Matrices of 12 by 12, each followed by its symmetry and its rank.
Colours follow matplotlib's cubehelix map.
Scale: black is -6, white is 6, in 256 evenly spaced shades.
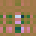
neither, rank one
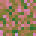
neither, full rank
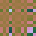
symmetric, rank one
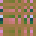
neither, rank one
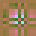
symmetric, rank one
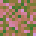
neither, full rank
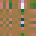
neither, rank one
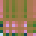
neither, rank one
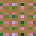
neither, rank one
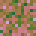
neither, full rank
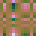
neither, rank one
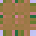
symmetric, rank one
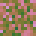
neither, full rank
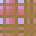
symmetric, rank one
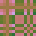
symmetric, rank one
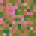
neither, full rank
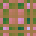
symmetric, rank one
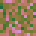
neither, full rank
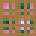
symmetric, rank one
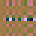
neither, rank one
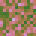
neither, full rank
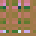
neither, rank one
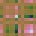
symmetric, rank one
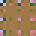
symmetric, rank one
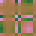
symmetric, rank one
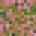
neither, full rank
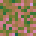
neither, full rank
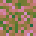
neither, full rank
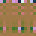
neither, rank one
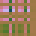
neither, rank one
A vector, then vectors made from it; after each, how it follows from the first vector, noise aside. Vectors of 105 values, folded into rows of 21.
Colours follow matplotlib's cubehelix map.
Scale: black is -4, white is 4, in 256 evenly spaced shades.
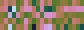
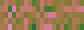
shrunk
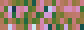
sign-scrambled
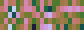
copied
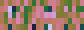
sign-scrambled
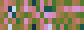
copied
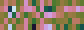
copied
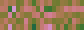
shrunk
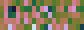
sign-scrambled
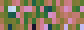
sign-scrambled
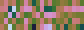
copied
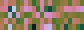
copied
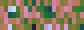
sign-scrambled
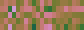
shrunk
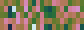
sign-scrambled
